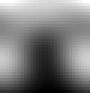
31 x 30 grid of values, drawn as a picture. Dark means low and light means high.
On average the colour sits 50% of the way up the scale. There are no regular stripes. The ninth with the lowest average is the bottom middle. No lone cell stands out from its neighbours. Values rise toward the top.
